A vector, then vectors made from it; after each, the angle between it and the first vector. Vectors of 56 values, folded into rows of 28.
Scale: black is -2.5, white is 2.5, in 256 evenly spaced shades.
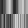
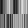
nearly parallel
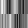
nearly opposite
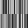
orthogonal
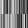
partly opposed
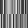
orthogonal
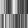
nearly opposite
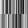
partly opposed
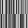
orthogonal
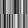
partly aligned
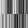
nearly opposite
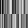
partly aligned
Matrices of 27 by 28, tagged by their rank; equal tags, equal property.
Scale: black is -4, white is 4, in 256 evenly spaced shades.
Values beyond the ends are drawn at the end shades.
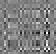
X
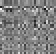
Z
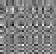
X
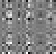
X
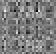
Z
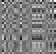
X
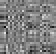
Z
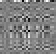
X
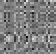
Z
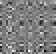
Z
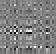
X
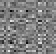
Z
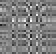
X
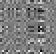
Z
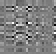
X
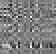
Z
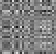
X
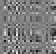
X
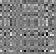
X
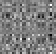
Z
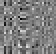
Z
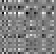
X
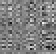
Z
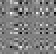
X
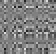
X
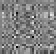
Z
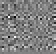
Z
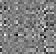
Z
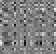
Z
